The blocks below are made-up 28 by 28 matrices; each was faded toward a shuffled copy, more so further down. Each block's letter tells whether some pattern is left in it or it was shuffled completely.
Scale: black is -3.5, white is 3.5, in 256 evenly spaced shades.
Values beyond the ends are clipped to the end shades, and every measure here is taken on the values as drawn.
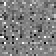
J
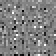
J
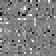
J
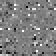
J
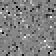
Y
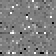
J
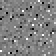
Y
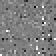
J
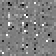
J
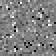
Y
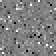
Y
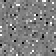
Y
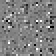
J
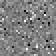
Y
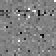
J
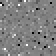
Y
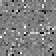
J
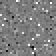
Y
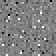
Y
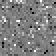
Y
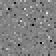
Y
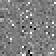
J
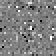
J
